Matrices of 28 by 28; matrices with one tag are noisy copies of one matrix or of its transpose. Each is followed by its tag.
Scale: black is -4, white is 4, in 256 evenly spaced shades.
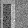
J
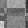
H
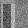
J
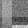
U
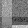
U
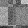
H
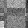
H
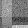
U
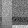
U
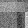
U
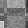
H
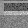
J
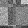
H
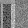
J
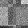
H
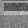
J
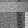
U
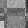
H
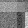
U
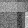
U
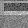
J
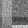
U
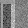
J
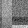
U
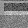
J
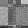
H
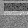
J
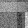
U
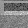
J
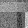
U
